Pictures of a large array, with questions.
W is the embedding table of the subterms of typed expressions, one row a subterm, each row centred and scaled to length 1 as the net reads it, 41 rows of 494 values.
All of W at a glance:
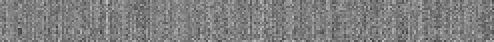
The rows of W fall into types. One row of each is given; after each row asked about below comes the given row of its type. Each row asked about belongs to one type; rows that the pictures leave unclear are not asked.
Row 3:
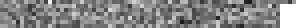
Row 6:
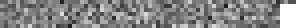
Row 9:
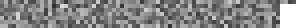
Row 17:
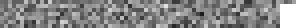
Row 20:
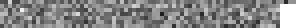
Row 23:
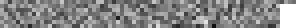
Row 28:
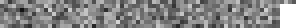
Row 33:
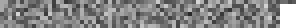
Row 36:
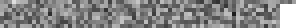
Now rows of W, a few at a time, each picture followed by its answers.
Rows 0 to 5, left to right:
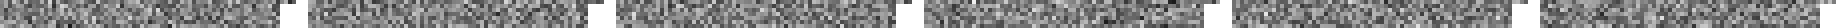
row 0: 9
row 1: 33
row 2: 9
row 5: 28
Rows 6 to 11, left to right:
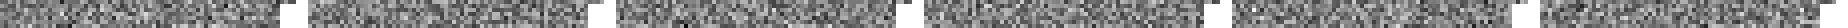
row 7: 36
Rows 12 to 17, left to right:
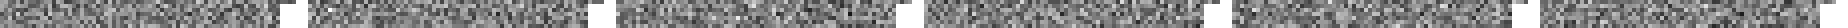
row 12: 33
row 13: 20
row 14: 36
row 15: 23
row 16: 28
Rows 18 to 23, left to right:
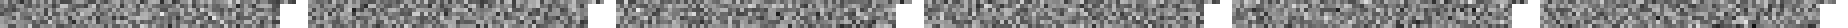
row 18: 9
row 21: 9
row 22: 36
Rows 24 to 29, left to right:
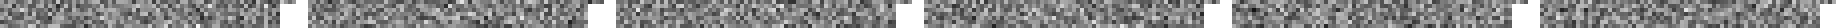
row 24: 3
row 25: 23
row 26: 17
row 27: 3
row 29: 17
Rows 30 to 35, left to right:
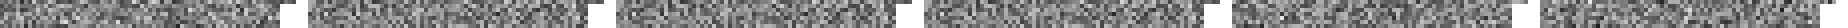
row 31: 33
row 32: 33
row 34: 28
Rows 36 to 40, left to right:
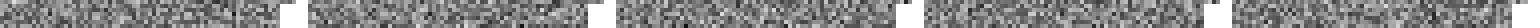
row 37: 3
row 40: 3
